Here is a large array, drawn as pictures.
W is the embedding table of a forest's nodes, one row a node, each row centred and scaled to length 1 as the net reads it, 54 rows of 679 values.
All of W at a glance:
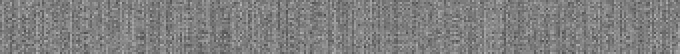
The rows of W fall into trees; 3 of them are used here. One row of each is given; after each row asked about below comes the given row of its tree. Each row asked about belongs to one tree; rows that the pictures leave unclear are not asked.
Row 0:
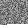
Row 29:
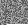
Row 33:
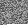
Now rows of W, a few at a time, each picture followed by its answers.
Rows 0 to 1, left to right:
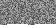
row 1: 29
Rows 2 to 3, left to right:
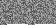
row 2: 29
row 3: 29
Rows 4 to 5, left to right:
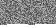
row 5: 0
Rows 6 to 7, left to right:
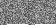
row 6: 29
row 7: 33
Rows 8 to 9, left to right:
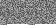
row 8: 0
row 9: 0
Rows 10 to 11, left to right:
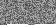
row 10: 29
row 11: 33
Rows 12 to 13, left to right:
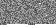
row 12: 29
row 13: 0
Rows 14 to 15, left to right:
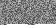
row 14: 29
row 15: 29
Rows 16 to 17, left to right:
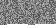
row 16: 29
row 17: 29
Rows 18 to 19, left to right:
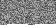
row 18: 33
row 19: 33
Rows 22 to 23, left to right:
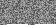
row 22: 33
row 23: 29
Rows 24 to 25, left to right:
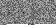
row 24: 0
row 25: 29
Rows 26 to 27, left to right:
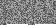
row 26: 29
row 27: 29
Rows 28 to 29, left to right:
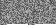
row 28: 33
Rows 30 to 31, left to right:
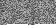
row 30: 33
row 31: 29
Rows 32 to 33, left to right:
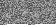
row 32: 33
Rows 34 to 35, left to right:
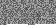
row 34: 29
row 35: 29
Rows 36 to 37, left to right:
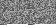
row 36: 33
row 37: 33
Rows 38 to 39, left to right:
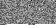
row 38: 33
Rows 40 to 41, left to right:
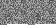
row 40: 29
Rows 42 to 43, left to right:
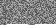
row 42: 29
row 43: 0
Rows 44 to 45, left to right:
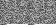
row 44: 33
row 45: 33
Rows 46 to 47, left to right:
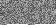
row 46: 0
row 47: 33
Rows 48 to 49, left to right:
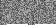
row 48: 33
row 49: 29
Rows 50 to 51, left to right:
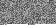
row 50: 33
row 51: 29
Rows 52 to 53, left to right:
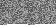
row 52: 33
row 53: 33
